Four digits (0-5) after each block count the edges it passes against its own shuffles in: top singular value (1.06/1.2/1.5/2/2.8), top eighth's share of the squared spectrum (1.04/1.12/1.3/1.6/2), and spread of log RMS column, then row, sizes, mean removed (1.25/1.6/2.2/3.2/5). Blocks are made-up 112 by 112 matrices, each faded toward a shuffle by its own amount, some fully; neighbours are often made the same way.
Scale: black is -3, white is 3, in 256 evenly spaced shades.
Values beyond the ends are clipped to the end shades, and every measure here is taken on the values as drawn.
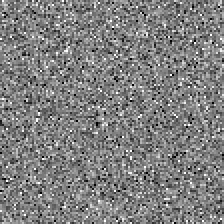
0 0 0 0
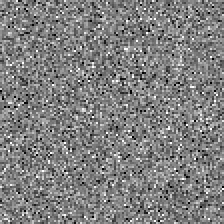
0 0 0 0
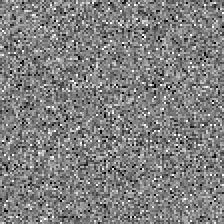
0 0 0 1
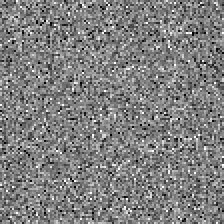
0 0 0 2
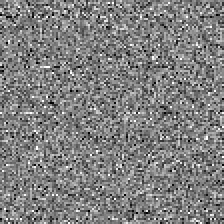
1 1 0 3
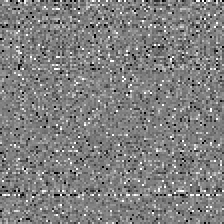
4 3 1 2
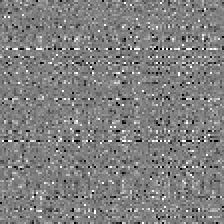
5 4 2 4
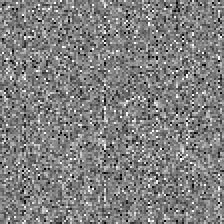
1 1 3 0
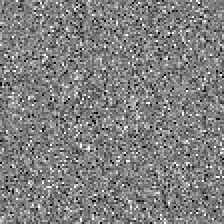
0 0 1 0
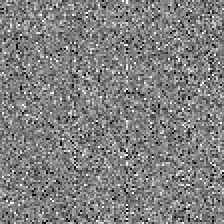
1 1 2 0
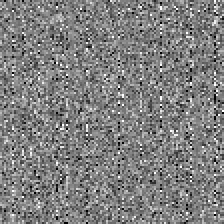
1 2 4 0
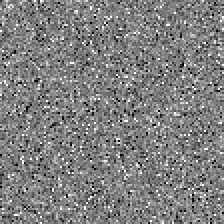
0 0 0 0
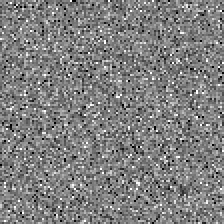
0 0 0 0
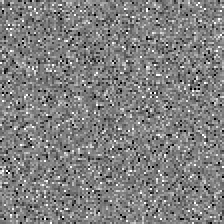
2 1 0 0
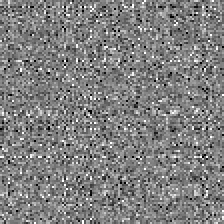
4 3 2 2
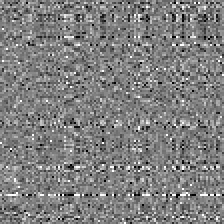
5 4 3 3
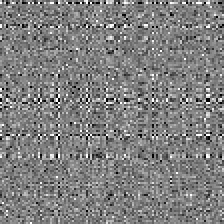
5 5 3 4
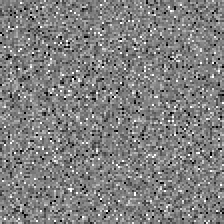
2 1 0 0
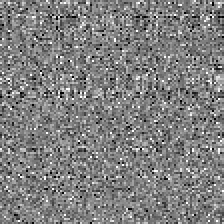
4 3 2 2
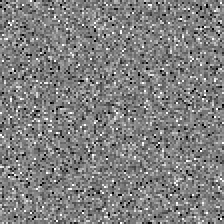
0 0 0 0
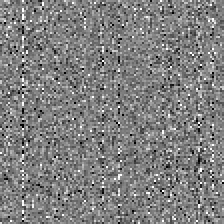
2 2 3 0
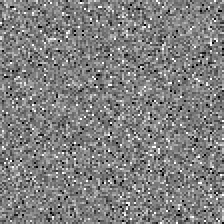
0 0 1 0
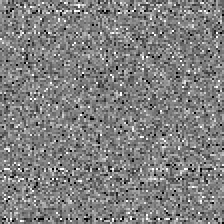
1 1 0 2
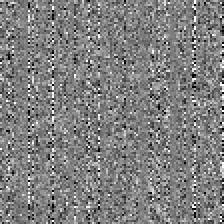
2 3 4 0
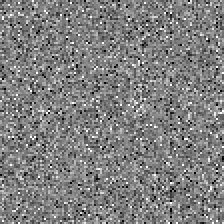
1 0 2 0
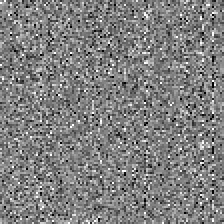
1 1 3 0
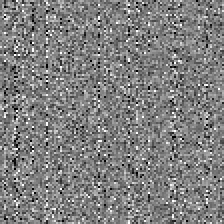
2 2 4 0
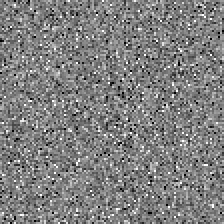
0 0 1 0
